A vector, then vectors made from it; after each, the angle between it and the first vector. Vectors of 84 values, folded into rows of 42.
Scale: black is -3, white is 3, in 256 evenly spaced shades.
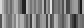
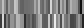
partly aligned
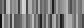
orthogonal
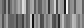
partly opposed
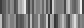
nearly opposite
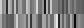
partly aligned
